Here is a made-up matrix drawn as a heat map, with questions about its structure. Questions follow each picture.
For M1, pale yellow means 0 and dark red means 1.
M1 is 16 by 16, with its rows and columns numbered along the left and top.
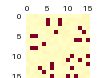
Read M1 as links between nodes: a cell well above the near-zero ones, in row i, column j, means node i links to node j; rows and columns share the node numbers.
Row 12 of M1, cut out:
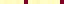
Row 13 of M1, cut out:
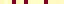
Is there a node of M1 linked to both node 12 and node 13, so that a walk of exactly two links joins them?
yes
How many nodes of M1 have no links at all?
2
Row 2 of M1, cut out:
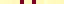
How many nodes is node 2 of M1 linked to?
2
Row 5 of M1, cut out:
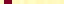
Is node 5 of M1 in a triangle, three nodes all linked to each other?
no
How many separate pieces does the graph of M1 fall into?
5
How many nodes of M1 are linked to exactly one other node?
3
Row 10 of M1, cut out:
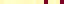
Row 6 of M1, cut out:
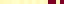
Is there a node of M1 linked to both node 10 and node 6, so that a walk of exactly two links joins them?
yes
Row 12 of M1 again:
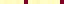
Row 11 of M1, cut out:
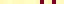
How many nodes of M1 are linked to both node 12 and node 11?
0
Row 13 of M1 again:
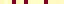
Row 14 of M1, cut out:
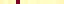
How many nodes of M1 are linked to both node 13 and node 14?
0
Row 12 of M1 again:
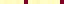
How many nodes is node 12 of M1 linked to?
2
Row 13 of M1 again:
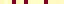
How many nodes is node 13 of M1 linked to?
3
